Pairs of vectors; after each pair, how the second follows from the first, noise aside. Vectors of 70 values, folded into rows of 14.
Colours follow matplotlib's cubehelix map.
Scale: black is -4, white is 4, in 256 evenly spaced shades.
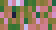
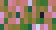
reversed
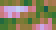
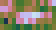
wrapped around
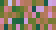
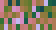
negated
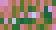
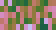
wrapped around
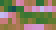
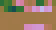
partly zeroed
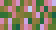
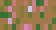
partly zeroed
